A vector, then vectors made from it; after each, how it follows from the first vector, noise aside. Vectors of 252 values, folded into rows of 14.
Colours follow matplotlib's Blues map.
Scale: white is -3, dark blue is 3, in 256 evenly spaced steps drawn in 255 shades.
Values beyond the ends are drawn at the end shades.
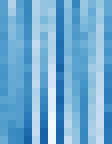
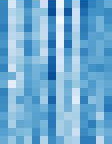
reversed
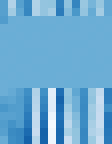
partly zeroed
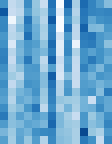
reversed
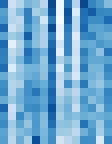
reversed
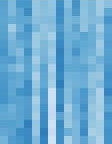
shrunk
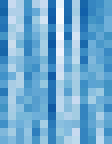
reversed
